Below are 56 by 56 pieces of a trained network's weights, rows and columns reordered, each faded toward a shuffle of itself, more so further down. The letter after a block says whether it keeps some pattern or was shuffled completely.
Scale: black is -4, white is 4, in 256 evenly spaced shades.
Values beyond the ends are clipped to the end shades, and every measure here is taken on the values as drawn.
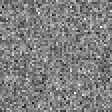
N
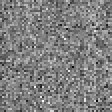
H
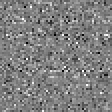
H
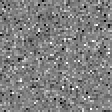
N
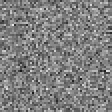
H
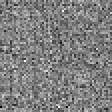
H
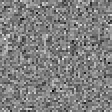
H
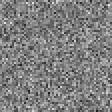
H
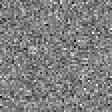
H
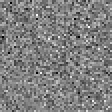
H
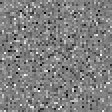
N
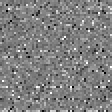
H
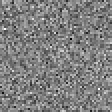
N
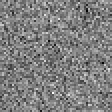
N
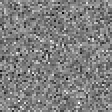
N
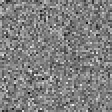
N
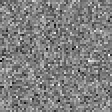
N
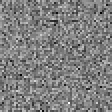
H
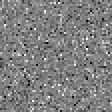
N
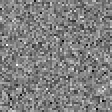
N
